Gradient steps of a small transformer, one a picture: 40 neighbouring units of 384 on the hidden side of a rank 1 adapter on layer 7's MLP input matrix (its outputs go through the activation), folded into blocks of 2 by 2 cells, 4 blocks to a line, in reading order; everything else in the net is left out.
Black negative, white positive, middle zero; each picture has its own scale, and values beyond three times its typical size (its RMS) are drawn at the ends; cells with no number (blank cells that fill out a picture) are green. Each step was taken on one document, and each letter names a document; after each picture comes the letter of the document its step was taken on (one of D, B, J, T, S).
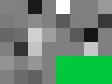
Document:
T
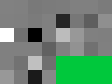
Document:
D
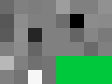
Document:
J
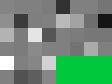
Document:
J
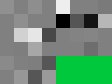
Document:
J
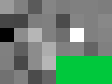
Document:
D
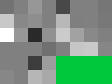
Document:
D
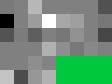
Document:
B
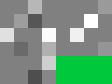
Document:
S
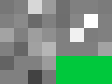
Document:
S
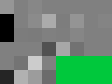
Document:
B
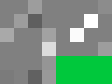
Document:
S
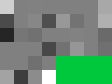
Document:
B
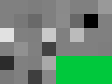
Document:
S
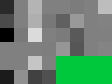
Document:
B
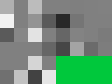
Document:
B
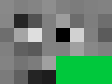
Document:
D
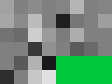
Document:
D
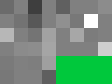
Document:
S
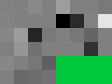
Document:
J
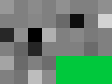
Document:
T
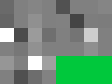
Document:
T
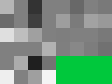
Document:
B
